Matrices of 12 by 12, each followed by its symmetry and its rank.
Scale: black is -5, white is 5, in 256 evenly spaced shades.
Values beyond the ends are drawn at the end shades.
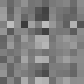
neither, rank two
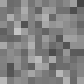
neither, full rank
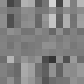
neither, rank two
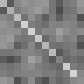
symmetric, full rank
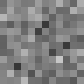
neither, full rank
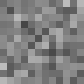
symmetric, full rank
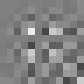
symmetric, rank two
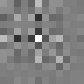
symmetric, rank two
